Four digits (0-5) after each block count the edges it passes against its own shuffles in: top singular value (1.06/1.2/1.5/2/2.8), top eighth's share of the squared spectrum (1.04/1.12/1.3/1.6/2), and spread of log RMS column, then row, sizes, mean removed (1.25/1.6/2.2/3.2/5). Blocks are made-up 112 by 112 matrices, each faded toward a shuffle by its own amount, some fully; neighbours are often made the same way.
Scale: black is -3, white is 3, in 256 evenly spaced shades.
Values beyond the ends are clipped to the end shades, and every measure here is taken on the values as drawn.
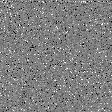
2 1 0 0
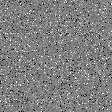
2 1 0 1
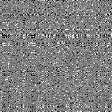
5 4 2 3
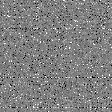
4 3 1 2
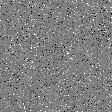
0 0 0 0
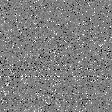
3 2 0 1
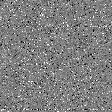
3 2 0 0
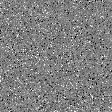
2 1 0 0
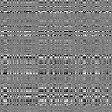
5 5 4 5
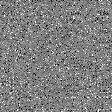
3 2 0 1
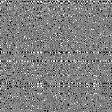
5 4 2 3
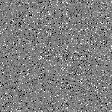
4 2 1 1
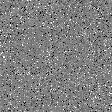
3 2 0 0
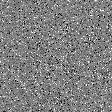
0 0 0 0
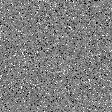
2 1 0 0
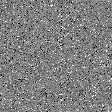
2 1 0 0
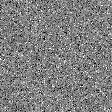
2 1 0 0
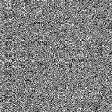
4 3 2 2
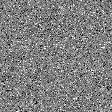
2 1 0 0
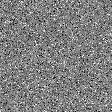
0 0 0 0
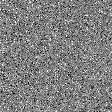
2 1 0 0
